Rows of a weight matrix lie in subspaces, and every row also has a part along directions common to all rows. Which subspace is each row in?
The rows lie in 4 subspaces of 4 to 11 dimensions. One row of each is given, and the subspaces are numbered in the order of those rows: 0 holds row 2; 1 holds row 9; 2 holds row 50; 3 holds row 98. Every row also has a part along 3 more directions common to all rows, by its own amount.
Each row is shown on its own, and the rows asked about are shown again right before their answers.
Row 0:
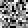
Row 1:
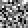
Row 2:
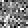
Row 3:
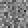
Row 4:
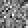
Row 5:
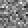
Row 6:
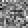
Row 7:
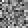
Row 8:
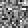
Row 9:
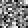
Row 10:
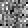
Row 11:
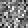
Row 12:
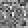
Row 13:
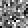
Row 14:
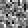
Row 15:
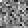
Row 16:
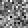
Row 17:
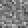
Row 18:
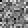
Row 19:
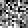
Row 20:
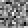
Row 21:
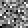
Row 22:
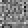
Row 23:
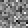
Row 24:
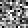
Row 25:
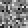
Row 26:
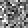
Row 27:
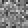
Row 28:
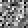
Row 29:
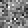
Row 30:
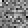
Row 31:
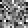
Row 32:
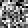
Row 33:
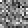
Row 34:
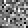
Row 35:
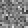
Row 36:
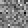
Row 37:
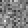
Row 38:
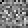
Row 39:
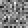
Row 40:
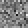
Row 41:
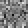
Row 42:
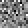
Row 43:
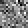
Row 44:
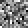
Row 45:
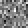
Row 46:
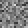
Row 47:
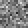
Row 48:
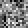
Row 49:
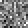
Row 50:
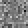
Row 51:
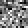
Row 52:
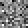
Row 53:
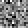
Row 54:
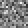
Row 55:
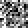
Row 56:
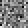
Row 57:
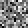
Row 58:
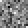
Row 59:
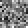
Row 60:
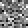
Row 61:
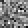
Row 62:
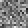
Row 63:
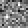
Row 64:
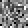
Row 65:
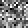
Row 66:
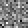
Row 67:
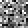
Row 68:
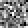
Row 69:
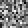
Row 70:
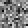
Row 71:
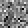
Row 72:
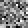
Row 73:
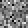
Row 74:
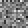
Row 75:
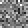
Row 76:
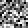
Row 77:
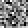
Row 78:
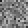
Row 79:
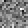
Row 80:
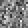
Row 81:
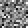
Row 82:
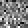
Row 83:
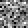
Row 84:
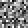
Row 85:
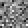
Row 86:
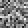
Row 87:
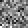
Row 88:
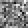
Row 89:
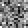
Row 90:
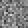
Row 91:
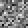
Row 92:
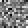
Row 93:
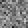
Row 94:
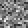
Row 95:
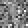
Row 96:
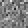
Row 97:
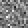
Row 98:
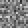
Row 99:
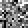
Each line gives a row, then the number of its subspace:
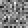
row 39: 3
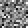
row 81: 1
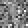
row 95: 2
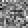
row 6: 1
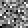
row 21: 0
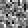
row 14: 1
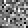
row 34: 0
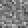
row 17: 1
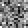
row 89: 2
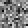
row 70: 2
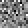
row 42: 3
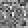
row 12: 1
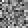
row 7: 1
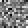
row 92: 1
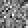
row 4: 1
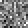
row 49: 3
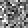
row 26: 1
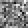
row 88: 3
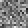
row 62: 0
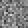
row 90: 1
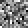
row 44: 0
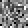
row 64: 2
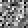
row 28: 2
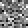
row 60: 2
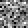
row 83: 1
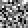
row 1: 3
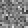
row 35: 0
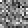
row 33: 0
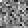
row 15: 0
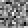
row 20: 1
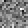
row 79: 0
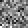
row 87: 0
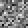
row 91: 2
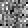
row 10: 2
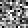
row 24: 1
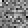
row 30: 1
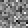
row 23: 0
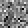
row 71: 0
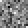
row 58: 0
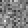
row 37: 1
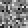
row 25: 2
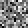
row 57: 0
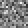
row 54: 3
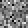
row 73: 1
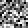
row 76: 0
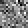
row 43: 3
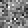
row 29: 0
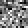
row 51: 1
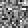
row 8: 1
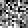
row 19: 0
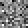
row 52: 2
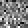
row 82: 0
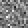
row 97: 3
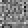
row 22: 2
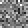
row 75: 3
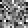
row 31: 0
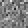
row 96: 3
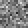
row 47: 3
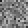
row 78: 0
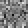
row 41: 1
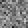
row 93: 3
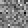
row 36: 3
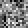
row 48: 1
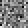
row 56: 2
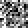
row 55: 1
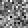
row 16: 3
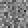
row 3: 2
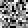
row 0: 3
